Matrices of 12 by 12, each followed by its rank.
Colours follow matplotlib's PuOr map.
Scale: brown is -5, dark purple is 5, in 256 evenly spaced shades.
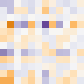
two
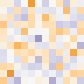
full rank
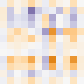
two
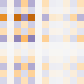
one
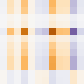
one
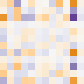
two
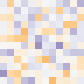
full rank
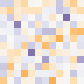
full rank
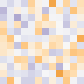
full rank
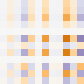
one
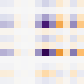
one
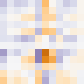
two
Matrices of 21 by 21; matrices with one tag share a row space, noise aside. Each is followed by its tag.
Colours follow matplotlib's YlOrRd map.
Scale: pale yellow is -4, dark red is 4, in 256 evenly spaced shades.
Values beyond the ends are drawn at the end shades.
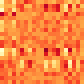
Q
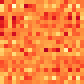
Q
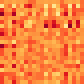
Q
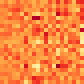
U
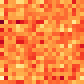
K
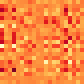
Q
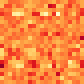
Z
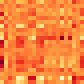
K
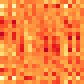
Q
